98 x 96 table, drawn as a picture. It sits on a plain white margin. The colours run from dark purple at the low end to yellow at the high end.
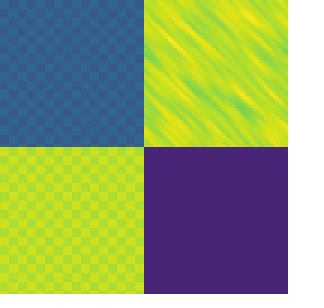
It is made of 2 by 2 panels. Panel 1,1: low, checkered, faint in contrast. Panel 1,2: very high, slanting down to the right, faint in contrast. Panel 2,1: very high, checkered, faint in contrast. Panel 2,2: very low, flat.
